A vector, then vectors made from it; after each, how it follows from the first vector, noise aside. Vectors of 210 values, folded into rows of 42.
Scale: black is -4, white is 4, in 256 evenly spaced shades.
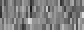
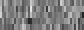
negated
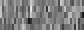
negated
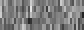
negated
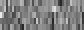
reversed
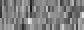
copied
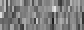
reversed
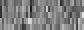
copied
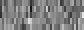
copied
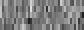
negated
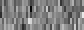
copied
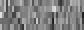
reversed
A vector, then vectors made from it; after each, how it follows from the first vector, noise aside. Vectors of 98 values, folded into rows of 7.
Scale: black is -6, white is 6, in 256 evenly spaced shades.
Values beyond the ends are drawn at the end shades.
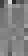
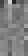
copied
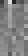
copied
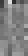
copied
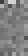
sign-scrambled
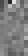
sign-scrambled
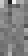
negated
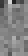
copied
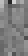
negated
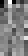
scaled up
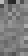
sign-scrambled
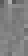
shrunk
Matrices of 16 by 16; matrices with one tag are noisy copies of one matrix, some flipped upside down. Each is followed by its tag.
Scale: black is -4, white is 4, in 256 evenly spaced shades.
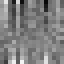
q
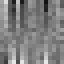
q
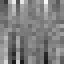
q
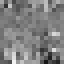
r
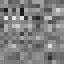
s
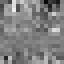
r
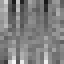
q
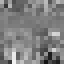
r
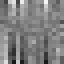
q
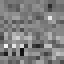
s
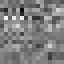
s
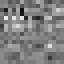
s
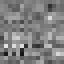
s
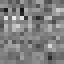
s
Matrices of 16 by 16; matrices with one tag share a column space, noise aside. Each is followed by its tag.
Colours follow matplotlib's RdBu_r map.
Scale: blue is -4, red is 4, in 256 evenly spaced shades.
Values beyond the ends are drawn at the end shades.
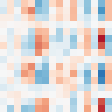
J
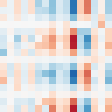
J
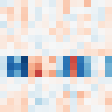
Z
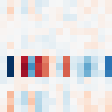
Z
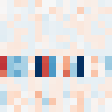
Z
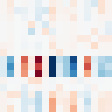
Z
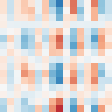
J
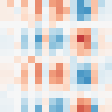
J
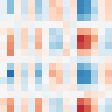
J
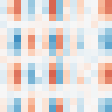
J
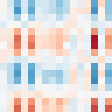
J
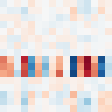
Z
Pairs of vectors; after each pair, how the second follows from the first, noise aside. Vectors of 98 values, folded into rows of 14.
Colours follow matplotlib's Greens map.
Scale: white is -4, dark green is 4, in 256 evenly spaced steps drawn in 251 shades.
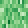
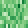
reversed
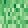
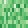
negated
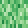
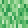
negated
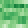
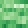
negated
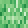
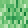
negated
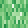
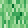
negated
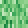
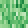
reversed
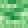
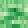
reversed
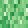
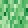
negated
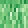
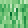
negated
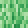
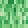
reversed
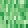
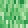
negated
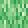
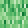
negated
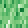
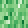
reversed
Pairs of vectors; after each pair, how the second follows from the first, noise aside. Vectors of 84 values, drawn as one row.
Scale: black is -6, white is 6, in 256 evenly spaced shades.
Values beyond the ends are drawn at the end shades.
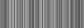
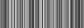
scaled up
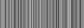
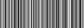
scaled up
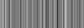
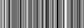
scaled up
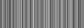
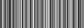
scaled up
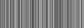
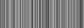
sign-scrambled
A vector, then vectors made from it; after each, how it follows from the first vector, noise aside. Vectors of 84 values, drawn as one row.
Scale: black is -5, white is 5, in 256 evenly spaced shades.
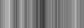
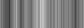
negated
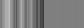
partly zeroed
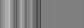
partly zeroed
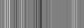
partly zeroed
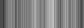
wrapped around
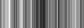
scaled up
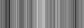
negated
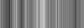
negated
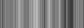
wrapped around
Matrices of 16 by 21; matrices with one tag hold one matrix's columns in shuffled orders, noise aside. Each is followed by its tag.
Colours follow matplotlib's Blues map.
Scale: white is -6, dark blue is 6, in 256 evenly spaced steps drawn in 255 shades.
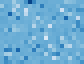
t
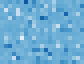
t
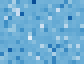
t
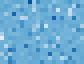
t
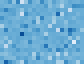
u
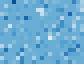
t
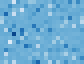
u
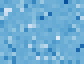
t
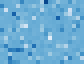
t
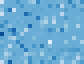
u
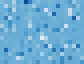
t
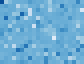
t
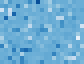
t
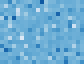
t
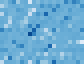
u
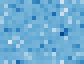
u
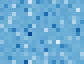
u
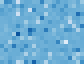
u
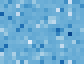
u
